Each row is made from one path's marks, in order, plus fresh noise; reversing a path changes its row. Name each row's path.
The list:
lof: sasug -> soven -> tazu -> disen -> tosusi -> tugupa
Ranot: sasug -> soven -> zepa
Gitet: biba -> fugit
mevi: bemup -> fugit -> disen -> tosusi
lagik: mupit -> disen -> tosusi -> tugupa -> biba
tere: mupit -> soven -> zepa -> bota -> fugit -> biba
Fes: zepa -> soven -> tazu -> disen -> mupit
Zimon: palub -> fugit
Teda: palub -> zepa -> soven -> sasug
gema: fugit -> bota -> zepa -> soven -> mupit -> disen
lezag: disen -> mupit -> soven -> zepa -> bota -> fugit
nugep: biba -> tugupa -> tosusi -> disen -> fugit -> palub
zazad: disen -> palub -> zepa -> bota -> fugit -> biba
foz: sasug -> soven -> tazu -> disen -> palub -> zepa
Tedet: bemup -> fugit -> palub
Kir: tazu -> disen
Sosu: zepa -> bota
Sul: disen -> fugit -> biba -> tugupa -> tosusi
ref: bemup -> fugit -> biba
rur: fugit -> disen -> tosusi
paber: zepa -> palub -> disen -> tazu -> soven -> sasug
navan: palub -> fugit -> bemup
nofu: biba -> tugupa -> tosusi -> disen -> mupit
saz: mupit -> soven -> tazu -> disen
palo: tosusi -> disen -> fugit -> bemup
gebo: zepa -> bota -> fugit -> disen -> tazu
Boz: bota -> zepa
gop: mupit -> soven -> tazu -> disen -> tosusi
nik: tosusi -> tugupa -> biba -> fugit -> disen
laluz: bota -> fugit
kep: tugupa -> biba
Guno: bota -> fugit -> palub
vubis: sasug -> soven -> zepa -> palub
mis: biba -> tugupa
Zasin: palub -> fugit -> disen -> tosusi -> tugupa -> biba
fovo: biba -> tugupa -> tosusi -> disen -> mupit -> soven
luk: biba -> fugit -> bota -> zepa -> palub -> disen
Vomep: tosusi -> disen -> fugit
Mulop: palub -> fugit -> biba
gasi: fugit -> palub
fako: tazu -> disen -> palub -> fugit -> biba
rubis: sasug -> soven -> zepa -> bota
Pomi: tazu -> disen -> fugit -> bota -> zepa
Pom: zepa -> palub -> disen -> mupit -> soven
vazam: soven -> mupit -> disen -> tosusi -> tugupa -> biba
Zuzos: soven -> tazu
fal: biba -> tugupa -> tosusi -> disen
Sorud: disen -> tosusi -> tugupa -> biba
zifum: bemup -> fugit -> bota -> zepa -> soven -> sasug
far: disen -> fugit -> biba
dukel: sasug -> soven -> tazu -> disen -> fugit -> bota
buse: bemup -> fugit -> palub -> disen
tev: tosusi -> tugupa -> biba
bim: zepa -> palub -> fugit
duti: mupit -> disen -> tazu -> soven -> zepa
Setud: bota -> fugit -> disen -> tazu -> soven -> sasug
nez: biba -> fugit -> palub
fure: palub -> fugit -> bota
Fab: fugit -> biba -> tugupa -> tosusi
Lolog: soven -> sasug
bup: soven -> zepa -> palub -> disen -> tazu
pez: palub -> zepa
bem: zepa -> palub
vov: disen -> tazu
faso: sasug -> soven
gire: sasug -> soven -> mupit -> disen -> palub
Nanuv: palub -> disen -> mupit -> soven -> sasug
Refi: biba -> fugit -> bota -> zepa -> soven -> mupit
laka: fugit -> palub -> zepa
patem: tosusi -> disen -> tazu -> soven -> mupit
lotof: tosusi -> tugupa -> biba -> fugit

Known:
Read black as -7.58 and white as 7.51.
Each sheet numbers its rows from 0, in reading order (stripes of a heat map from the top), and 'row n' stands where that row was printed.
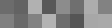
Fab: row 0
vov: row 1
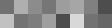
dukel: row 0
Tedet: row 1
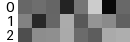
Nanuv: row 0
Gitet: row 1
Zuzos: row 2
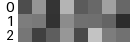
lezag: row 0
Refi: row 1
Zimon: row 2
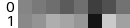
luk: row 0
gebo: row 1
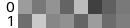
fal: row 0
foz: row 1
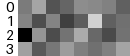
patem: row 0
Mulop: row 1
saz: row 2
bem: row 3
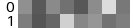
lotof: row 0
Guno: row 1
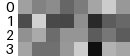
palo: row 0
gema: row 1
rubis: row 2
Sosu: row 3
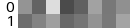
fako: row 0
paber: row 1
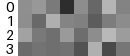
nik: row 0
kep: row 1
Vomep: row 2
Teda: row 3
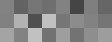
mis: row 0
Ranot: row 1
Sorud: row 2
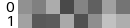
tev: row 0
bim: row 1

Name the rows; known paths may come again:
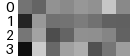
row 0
Sul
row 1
tere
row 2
patem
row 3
duti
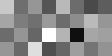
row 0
nofu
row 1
Vomep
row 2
Boz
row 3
fako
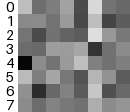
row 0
Tedet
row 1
vubis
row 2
navan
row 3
Kir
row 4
gop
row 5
ref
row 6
nez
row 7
far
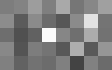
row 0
rur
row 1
lotof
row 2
laluz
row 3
gasi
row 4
mis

